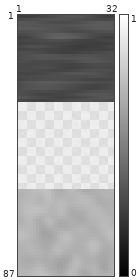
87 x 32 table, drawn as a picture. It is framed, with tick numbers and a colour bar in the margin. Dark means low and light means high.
It is made of 3 by 1 panels. Panel 1,1: low, streaked across, faint in contrast. Panel 2,1: very high, checkered, faint in contrast. Panel 3,1: high, blotchy, faint in contrast.
